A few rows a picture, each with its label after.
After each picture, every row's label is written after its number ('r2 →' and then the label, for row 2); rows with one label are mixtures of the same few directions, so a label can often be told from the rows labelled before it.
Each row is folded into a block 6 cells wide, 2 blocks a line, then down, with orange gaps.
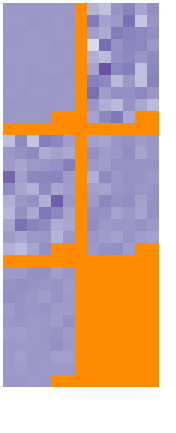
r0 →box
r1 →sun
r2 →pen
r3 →sun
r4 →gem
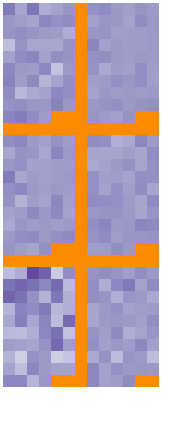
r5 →pen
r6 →sun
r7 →sun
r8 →gem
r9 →gem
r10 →box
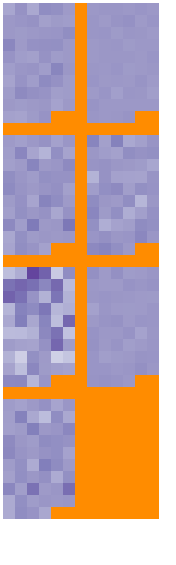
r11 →pen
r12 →box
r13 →box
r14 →pen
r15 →gem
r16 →pen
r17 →box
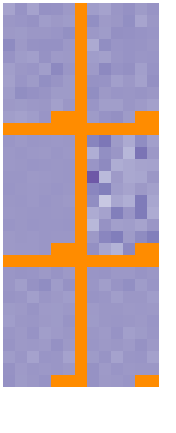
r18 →pen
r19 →sun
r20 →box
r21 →sun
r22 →box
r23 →box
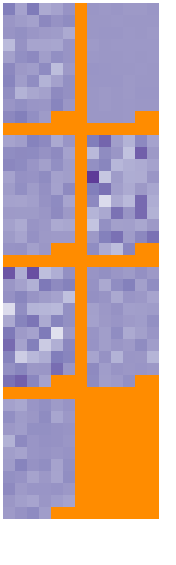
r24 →pen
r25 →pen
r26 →gem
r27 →sun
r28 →pen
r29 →box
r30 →sun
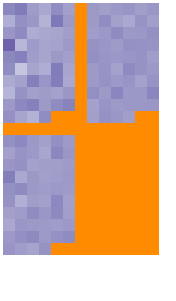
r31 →sun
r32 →box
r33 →sun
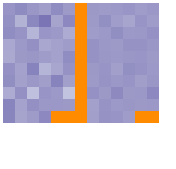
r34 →box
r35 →box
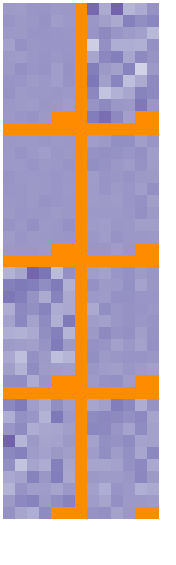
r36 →sun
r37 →pen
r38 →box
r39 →gem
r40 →gem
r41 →sun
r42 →sun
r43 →gem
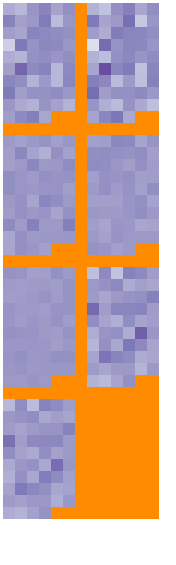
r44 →sun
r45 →sun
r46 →box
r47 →gem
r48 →gem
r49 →pen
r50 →pen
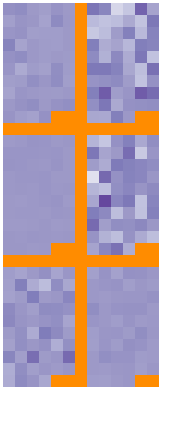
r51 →sun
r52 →gem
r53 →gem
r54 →sun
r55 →box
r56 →pen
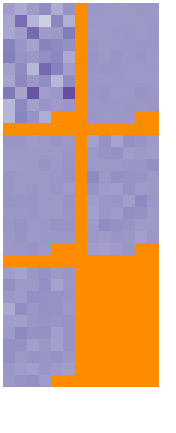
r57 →box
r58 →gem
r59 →gem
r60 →pen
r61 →sun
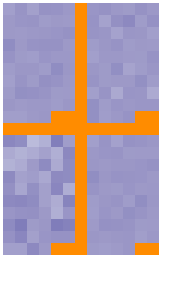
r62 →pen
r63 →box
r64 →gem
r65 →pen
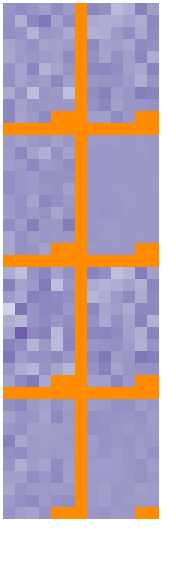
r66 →box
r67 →gem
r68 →box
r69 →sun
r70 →sun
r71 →gem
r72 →sun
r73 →gem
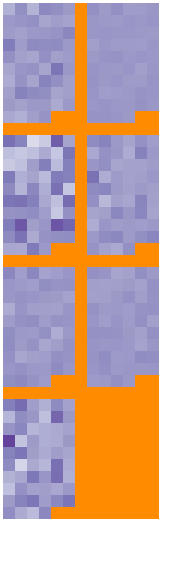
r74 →pen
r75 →pen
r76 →gem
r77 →sun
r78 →pen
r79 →gem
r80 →sun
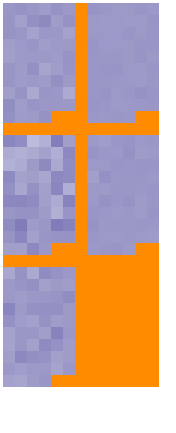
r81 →box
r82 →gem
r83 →gem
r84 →sun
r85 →pen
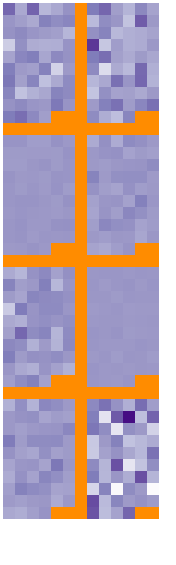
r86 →pen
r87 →sun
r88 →gem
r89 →pen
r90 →sun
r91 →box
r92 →pen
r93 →box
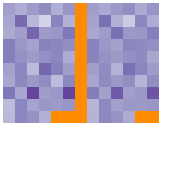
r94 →box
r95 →box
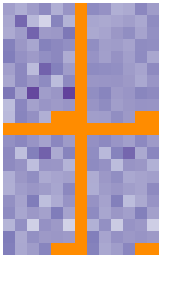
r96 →box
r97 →gem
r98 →box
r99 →box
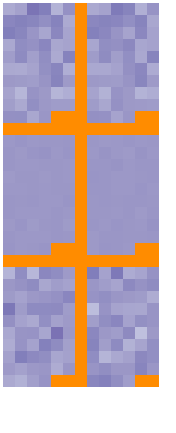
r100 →gem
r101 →gem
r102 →box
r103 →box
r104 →pen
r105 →pen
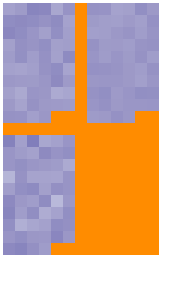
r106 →gem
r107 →gem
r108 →pen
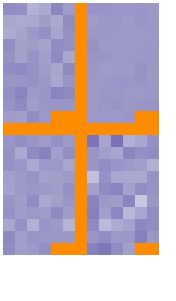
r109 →gem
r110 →sun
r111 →box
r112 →pen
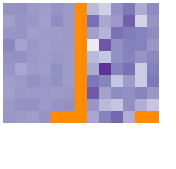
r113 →sun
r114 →sun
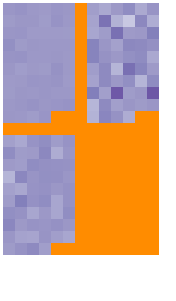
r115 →sun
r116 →box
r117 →sun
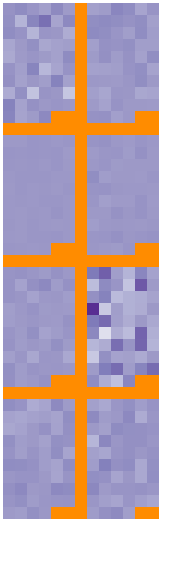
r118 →box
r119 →gem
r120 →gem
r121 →sun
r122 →box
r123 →sun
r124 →gem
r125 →sun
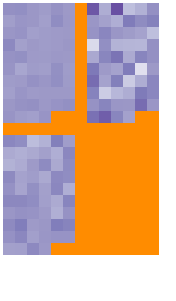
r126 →sun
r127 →pen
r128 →gem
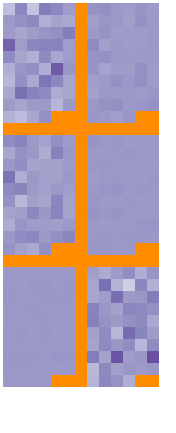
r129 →pen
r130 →sun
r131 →sun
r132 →pen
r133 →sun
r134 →box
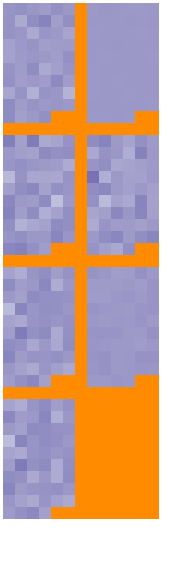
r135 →box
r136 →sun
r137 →pen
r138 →sun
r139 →sun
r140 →gem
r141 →sun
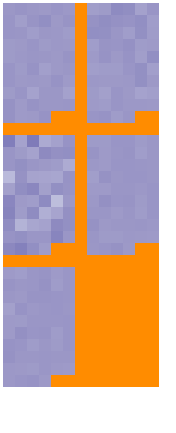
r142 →box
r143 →gem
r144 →pen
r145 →sun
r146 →sun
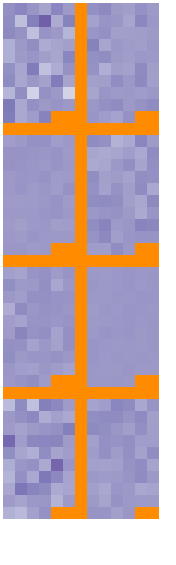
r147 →box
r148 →sun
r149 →gem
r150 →gem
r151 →sun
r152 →sun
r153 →pen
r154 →gem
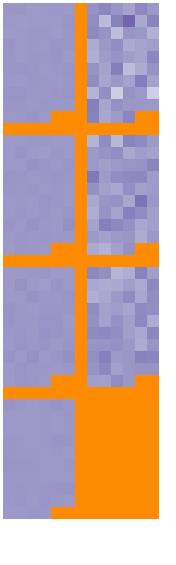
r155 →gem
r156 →box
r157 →box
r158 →pen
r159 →box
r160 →gem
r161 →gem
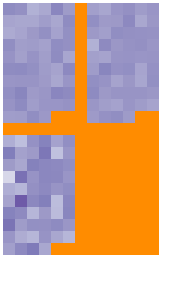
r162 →gem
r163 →sun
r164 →sun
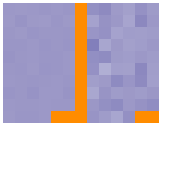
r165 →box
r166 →sun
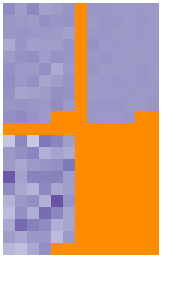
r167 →pen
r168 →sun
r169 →pen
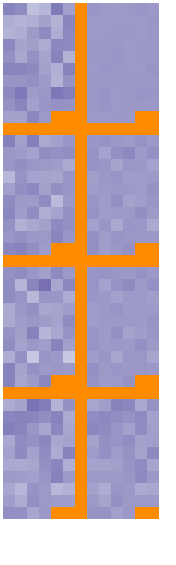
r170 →gem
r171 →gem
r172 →pen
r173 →box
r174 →box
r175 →box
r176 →gem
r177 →gem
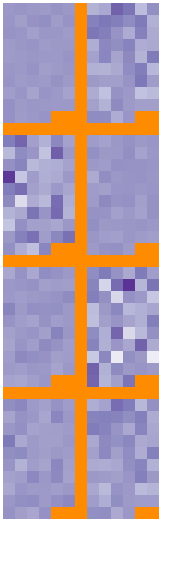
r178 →box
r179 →gem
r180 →sun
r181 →sun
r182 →pen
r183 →box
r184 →sun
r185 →gem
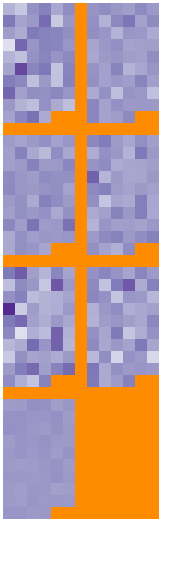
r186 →sun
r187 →box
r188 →box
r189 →sun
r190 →sun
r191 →box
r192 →gem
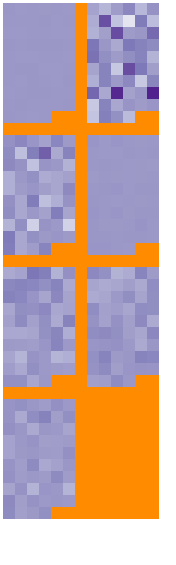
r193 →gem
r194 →box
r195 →box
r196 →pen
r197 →gem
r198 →gem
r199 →box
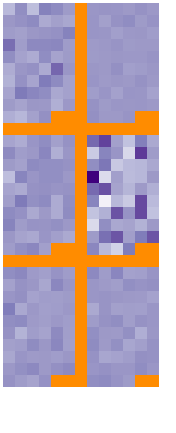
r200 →pen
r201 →box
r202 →sun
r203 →sun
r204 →sun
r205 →pen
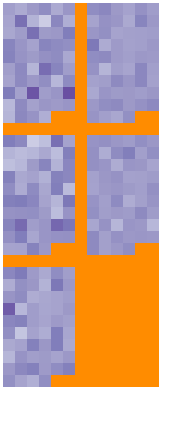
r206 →box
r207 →sun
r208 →gem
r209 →box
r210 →sun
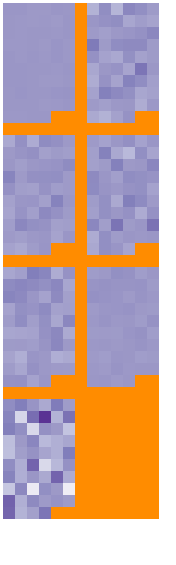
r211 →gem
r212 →pen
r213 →pen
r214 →box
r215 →gem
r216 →gem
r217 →box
